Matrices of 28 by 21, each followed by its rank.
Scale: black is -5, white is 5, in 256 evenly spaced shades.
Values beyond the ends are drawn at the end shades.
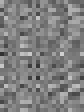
three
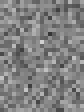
full rank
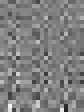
three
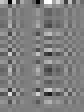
one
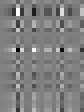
one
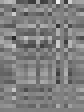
two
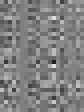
three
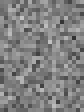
full rank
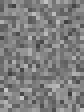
full rank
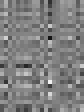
two
